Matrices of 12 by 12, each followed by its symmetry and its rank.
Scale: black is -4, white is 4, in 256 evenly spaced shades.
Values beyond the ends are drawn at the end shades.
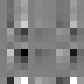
neither, rank one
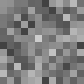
symmetric, full rank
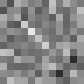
symmetric, full rank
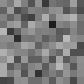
neither, full rank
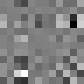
antisymmetric, rank two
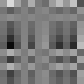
neither, rank one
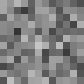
neither, full rank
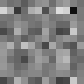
neither, rank two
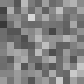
neither, full rank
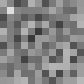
symmetric, full rank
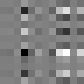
neither, rank one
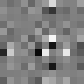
antisymmetric, rank two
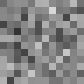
neither, full rank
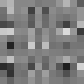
neither, rank two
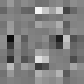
antisymmetric, rank two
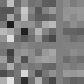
neither, rank two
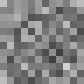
symmetric, full rank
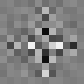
antisymmetric, rank two
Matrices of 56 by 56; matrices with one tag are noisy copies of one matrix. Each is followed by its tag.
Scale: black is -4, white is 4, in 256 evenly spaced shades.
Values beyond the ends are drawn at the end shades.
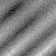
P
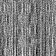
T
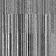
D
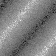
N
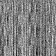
T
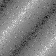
N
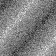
N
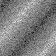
N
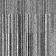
D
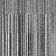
D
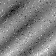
P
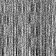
T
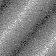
N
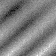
P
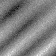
P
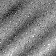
P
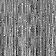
T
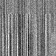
D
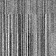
D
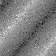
N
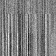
D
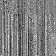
D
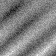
P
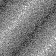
N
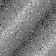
N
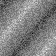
N
